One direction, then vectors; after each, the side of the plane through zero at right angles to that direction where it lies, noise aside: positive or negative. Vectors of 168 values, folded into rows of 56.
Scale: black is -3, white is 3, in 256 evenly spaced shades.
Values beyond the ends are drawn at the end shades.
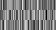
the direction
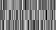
positive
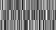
negative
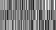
negative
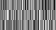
positive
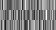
negative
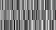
negative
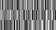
negative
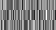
negative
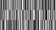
positive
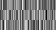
positive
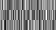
negative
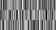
positive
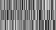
negative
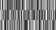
negative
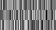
positive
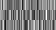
negative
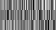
negative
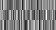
negative
